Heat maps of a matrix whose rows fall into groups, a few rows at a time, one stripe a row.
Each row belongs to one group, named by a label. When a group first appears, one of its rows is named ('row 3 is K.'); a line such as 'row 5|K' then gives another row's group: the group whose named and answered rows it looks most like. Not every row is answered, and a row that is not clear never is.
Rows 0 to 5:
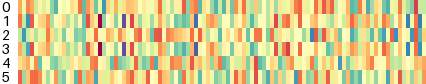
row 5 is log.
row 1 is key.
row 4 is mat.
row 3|key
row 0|log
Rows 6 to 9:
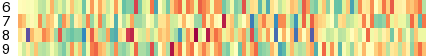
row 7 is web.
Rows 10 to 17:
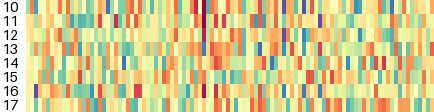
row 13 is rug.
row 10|web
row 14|mat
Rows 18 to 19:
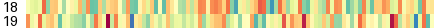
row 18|mat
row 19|key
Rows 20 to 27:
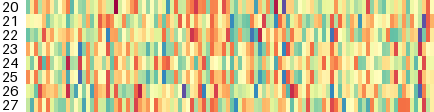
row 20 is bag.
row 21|mat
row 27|log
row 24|log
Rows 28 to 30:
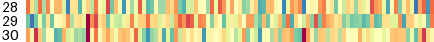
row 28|web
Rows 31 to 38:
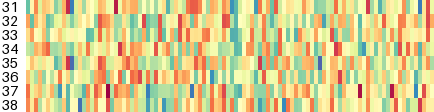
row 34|log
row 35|bag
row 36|log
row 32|mat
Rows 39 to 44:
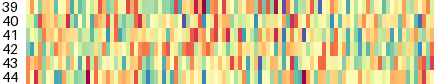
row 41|rug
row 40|key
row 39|bag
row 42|log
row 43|web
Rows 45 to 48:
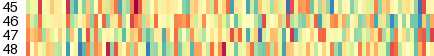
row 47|web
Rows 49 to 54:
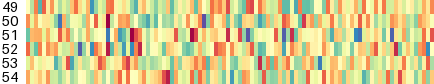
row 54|log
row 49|mat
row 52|key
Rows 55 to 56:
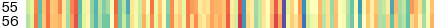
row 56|rug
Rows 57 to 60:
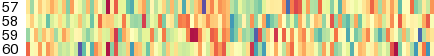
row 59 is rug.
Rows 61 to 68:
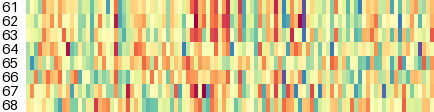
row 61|rug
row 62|rug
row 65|log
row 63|rug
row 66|rug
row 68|bag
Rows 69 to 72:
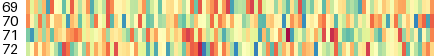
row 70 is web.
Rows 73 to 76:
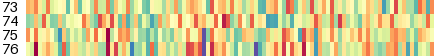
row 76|rug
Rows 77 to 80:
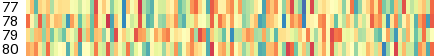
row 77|web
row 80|web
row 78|web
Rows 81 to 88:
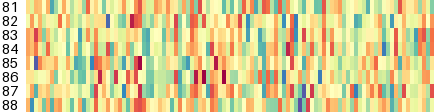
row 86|bag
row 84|web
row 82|web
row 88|log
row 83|web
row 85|key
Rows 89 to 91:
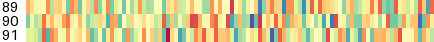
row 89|web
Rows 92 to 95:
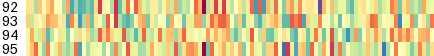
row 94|mat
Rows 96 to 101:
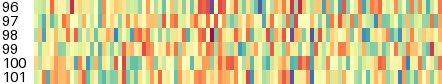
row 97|log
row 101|rug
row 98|web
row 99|log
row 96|rug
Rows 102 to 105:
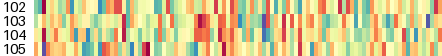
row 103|rug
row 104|rug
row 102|mat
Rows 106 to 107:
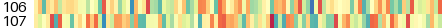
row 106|web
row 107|mat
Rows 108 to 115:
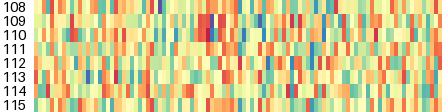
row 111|mat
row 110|bag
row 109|rug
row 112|web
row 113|key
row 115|mat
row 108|mat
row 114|log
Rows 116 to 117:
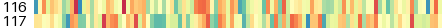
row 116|bag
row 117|bag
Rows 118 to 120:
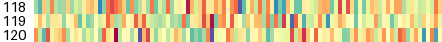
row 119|bag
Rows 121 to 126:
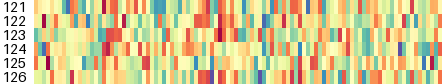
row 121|bag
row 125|key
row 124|log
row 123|mat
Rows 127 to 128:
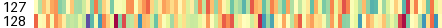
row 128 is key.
